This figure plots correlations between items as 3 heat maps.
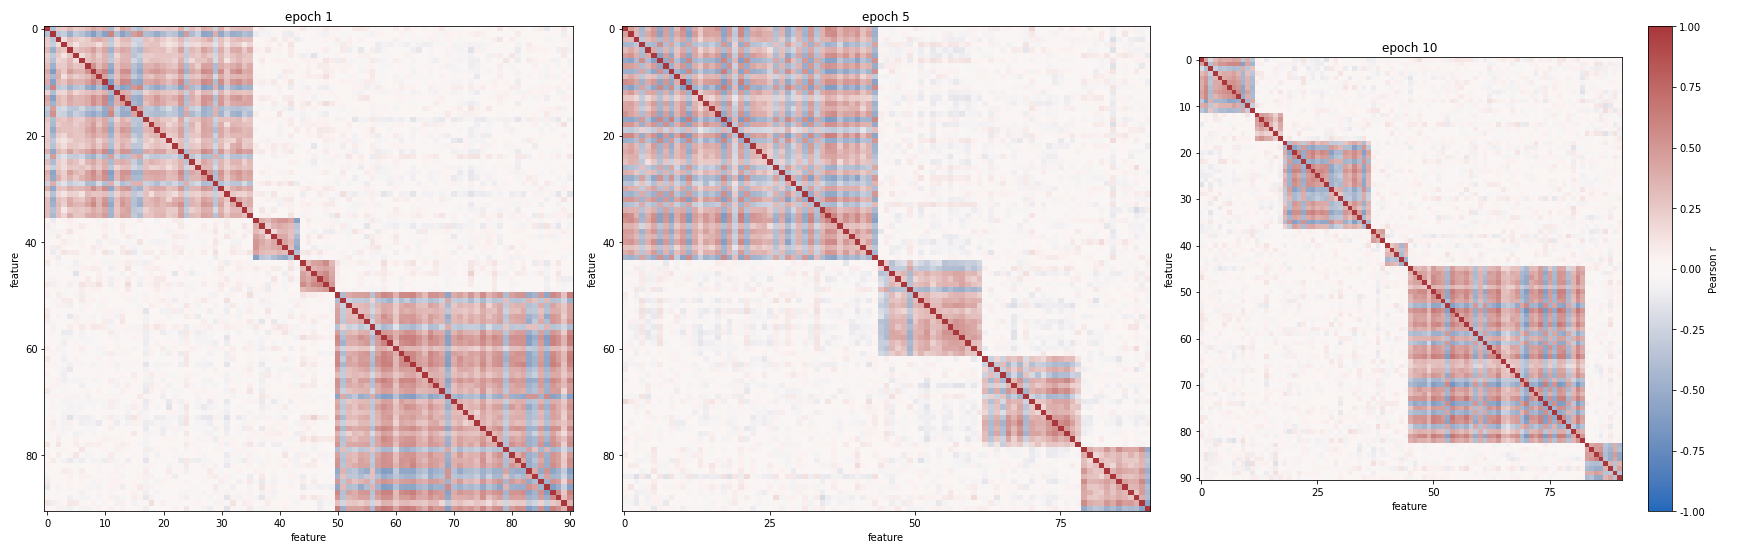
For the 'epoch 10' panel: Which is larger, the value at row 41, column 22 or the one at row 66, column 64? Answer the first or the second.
the second
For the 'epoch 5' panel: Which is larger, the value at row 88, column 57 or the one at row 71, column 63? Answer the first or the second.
the first
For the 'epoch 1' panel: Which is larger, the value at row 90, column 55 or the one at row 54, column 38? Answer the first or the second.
the first
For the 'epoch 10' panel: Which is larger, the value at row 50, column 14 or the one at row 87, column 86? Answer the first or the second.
the first
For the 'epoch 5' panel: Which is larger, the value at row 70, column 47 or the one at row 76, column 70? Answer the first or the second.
the second
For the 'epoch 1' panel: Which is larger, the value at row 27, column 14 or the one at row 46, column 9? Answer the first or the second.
the first
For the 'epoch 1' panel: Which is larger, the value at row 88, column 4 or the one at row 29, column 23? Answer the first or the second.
the first
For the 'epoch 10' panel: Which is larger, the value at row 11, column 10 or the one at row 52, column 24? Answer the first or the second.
the second
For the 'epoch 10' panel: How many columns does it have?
91
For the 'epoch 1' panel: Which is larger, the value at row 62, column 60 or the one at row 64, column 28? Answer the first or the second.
the first
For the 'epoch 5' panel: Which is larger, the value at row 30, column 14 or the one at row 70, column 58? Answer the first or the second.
the first
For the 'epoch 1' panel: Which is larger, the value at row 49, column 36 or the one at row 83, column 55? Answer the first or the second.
the first
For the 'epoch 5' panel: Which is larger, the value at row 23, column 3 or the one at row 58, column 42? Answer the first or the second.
the second
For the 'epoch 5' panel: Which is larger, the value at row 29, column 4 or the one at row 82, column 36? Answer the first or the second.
the second
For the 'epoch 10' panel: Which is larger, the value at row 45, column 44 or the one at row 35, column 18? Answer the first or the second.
the first
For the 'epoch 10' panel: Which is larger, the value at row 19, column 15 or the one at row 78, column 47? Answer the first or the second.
the second
